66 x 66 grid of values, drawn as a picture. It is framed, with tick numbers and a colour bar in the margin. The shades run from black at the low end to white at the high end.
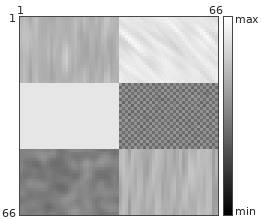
It is made of 3 by 2 panels. Panel 1,1: high, streaked downward, faint in contrast. Panel 1,2: very high, slanting down to the right, faint in contrast. Panel 2,1: very high, flat. Panel 2,2: middling, checkered. Panel 3,1: middling, blotchy, faint in contrast. Panel 3,2: high, streaked downward, faint in contrast.
